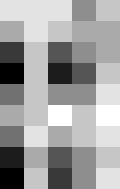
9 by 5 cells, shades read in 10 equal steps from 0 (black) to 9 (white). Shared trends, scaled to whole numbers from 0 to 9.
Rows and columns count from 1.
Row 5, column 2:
7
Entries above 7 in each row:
3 1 0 0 1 2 2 0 1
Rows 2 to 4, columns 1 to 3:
6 8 7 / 2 7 3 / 0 7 1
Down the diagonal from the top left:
8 8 3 3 8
